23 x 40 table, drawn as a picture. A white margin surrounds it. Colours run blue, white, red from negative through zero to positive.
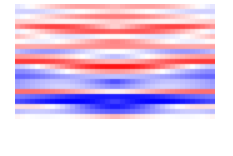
Mirror symmetry: left to right. Grain: streaks across. Ninth with the lowest average: bottom middle.
